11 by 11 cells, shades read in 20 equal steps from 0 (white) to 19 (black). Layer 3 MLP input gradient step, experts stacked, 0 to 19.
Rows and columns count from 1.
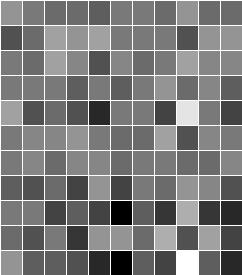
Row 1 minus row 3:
-2 -1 4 2 -1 1 -1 1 1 2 2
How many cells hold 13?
11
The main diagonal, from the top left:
8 11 7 12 16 11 10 11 6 7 16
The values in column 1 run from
7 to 13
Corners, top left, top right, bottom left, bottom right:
8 11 8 16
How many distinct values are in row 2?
5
